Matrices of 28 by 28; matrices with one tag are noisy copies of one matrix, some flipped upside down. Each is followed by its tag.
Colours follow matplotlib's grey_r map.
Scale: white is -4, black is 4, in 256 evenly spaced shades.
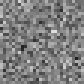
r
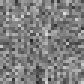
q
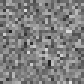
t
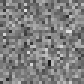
t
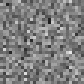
t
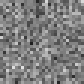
q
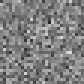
t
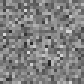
t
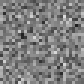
r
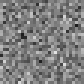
r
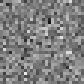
t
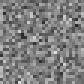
r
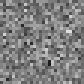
t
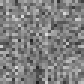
q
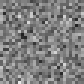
r
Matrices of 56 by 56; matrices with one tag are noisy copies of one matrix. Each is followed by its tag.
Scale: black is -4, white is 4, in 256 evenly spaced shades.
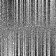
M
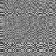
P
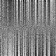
M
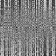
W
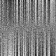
M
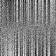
M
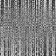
W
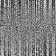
W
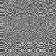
P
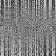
W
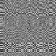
P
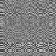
P
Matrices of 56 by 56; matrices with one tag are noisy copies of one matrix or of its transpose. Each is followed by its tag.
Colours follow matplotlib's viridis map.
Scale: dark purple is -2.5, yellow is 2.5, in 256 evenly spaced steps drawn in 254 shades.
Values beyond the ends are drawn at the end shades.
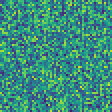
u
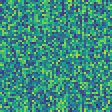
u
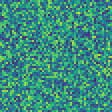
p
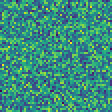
p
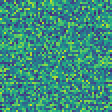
u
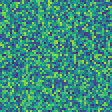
p
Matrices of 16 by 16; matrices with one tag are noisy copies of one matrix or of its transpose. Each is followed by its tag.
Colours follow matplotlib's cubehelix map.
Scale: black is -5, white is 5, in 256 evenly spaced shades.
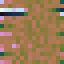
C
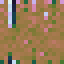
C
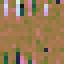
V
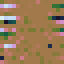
V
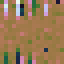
V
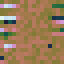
V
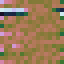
C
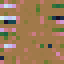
V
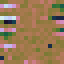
V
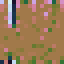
C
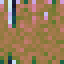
C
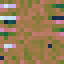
V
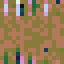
V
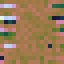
V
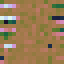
V
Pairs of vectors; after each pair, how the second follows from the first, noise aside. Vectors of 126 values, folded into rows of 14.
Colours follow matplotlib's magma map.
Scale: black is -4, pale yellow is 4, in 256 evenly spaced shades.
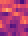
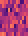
sign-scrambled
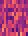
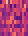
reversed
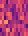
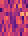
reversed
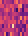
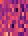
sign-scrambled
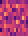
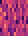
sign-scrambled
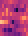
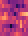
reversed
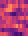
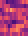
reversed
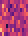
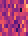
reversed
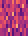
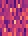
reversed
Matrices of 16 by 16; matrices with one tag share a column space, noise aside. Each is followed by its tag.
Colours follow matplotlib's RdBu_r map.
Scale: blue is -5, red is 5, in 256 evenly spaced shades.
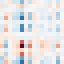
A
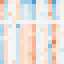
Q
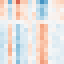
Q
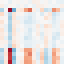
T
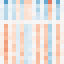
Q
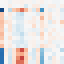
T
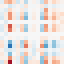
A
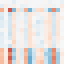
T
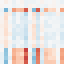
T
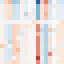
Q
